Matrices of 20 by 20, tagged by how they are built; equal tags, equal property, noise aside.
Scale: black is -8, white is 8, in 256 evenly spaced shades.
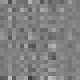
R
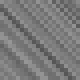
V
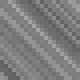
V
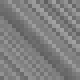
V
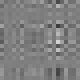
R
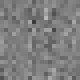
R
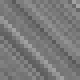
V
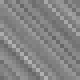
V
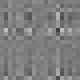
R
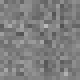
R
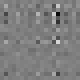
R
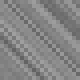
V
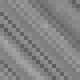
V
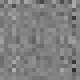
R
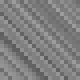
V
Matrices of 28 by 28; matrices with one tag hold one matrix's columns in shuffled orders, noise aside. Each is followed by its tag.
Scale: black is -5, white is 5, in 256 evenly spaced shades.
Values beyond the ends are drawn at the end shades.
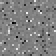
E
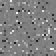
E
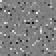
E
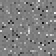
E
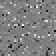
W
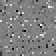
W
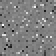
W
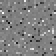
E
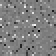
W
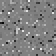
E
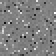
E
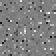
E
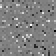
W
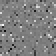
W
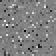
W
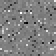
E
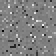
W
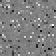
W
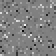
W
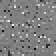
W
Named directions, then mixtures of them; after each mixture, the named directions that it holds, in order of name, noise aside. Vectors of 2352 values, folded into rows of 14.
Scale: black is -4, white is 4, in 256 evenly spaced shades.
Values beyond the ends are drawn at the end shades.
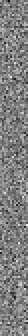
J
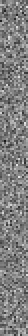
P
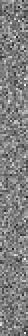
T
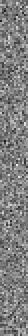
P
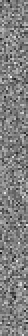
J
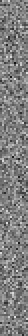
J, P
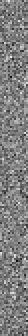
J, T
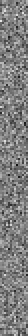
P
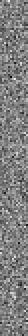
J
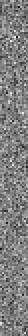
J, T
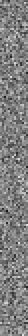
J, P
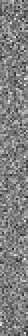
T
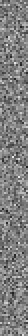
J, P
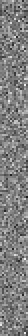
T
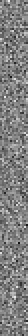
J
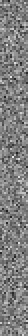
J, P
